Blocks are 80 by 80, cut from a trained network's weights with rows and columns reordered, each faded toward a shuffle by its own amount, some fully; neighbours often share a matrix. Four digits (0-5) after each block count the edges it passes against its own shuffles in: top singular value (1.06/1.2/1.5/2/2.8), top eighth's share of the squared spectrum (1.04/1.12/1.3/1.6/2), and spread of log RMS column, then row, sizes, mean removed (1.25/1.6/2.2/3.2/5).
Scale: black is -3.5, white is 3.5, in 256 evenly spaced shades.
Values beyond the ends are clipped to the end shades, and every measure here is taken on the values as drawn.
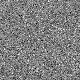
0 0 0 0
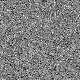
0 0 0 0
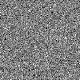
2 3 1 0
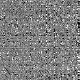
2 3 3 1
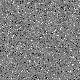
0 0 0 0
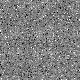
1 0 0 0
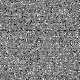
2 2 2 1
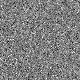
0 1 0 0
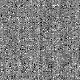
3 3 0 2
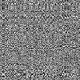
4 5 2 3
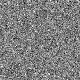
2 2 0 0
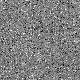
0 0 0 0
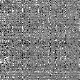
3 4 3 1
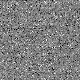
1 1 1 0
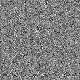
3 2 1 1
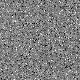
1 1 0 0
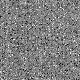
1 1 0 0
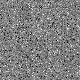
1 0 0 0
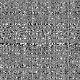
3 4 0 4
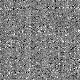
2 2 0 2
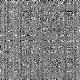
3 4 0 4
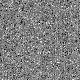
1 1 0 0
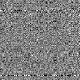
3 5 2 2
